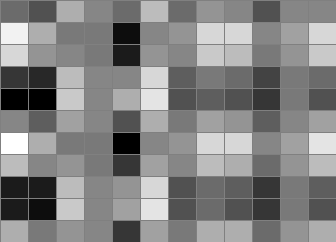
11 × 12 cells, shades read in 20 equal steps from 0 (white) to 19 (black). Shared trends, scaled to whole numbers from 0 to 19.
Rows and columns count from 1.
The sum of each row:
114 87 95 125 135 109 86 98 132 132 102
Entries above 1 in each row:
12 11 12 12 12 12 11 12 12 12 12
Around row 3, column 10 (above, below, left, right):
9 14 5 8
